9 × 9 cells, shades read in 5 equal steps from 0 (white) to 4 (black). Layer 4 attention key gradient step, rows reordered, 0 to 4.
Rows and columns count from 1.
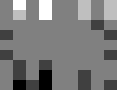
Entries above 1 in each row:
5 5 9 9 9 9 9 9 9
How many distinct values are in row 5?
1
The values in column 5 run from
2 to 2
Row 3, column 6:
2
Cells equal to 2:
58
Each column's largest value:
3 4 3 4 2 2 3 3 3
